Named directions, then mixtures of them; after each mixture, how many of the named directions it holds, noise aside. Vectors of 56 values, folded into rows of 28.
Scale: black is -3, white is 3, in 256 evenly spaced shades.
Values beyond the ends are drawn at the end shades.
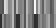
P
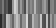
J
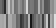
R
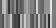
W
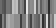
three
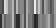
one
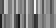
one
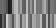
one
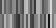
two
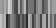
one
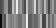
two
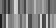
one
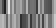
two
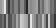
one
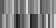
three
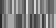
three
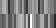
one
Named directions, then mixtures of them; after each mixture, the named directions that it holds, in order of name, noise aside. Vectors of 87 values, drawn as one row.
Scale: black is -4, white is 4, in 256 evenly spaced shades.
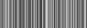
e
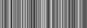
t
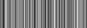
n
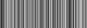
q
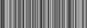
e, n, q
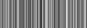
e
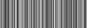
e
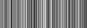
t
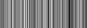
n, q, t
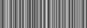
e, n, t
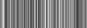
n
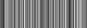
n, q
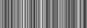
e, t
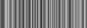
e, n, q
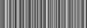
e, n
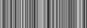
n, t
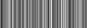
e, q, t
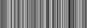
q, t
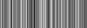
t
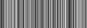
q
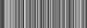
e, n, q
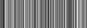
n, q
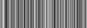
n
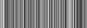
n, q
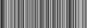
q
